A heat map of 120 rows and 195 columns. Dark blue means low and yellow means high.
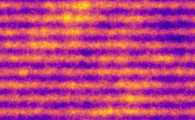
The ninth with the lowest average is the top right. No overall slope runs across the table. No lone cell stands out from its neighbours. The top middle is the ninth with the highest average. Stripes running across repeat 9 times from top to bottom.
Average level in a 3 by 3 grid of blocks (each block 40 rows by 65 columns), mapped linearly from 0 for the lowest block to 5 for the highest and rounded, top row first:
350 / 332 / 242
